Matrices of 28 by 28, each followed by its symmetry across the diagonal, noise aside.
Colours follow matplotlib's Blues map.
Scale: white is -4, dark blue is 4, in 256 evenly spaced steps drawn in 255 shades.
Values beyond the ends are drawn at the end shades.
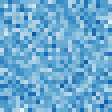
symmetric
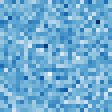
neither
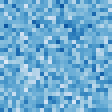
antisymmetric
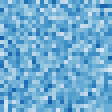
antisymmetric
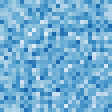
symmetric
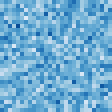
antisymmetric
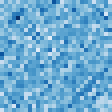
symmetric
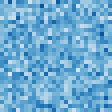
neither
